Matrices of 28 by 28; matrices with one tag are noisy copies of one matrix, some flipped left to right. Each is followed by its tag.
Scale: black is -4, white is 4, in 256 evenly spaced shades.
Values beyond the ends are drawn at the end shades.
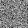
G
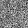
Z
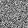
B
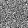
G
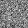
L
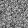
L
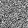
B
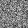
L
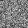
L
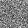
G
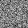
L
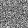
G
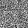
Z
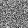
G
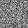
L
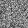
L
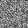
L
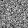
L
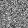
L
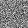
G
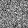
L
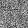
Z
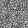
Z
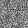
Z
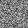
L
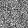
Z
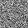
B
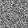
B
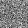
G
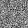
Z
